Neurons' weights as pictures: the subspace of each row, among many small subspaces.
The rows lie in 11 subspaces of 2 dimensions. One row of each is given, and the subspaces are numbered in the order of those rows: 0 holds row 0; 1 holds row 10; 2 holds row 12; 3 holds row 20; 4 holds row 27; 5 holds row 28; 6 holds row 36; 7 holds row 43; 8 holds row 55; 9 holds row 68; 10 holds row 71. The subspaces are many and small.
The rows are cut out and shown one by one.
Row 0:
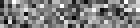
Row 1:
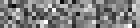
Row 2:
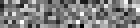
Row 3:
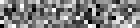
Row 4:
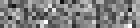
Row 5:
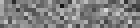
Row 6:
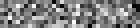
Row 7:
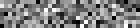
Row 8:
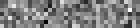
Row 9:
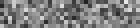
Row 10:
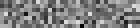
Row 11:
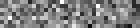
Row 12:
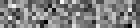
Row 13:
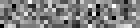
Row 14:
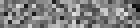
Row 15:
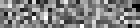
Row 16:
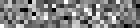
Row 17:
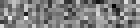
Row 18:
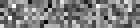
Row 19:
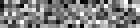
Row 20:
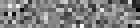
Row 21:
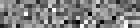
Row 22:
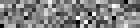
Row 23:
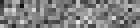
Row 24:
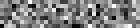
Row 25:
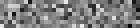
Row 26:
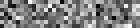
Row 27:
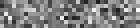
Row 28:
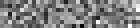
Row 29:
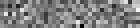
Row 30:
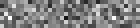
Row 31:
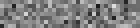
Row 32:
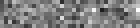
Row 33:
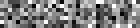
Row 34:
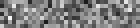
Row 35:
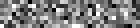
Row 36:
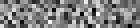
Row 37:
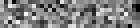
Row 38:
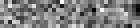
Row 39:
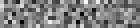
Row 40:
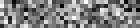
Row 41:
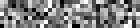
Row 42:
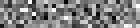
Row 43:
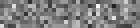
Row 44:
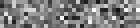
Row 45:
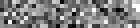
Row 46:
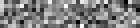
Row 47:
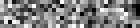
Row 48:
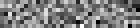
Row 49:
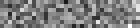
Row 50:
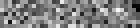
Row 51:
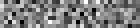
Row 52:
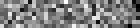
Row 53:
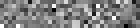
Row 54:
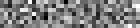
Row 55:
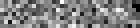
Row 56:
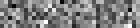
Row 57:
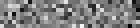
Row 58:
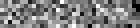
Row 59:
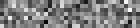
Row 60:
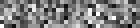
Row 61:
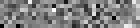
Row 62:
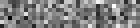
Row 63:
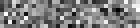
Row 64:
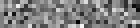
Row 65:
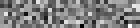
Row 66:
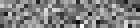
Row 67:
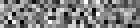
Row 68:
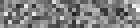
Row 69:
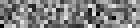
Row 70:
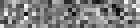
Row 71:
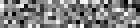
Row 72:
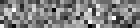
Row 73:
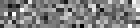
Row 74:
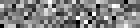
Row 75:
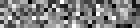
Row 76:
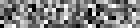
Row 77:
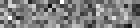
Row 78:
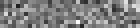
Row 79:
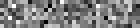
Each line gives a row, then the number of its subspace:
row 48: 5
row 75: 8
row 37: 0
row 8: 2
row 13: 7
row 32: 4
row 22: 3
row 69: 10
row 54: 1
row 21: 1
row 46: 10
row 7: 5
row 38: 4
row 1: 2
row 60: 10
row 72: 6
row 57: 3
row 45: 8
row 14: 9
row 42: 1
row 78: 7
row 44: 4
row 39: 6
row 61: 5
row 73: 3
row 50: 8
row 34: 0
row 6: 9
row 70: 9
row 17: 9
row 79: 0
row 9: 0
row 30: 4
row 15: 1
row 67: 6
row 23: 6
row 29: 3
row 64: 7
